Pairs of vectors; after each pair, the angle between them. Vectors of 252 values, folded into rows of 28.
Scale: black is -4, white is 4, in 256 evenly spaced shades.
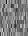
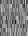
orthogonal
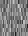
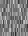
nearly parallel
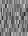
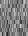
orthogonal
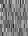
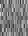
nearly parallel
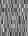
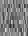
partly opposed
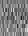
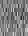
nearly parallel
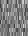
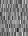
partly aligned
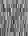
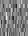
partly aligned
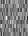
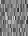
partly aligned
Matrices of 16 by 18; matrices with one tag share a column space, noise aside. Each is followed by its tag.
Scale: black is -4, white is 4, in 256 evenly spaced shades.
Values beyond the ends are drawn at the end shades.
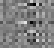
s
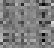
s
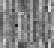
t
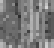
t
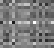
s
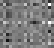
s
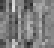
t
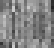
t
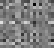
s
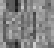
t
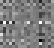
s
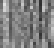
t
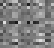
s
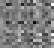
s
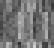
t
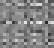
s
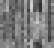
t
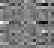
s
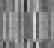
t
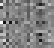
s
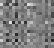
s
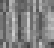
t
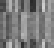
t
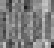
t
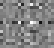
s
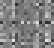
s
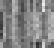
t
